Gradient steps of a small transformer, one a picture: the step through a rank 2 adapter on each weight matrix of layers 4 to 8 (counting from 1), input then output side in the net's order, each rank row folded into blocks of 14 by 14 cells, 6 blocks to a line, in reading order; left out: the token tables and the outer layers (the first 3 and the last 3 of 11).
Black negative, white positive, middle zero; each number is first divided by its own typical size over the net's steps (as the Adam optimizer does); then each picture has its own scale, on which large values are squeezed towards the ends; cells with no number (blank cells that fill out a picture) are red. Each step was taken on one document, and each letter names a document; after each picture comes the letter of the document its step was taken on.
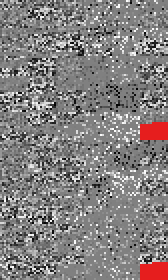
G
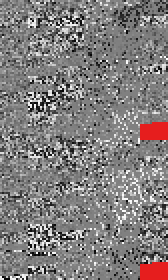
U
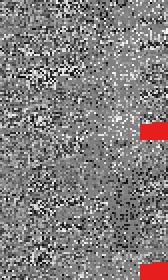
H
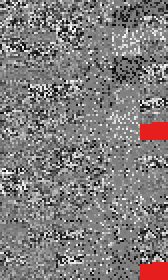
U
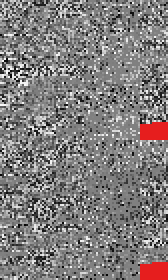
H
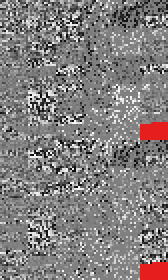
U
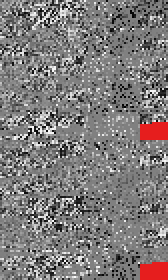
H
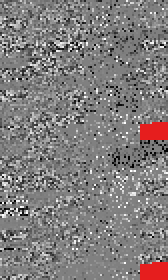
G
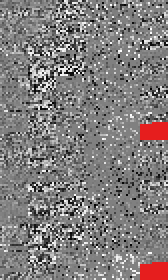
H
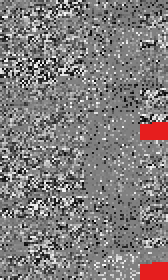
H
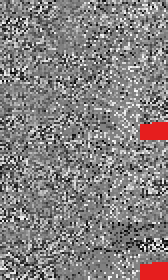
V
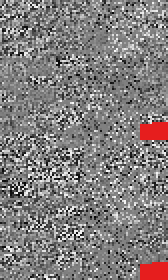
V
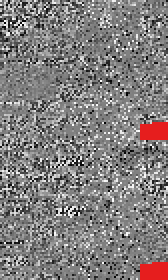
V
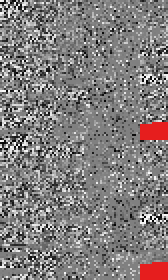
H
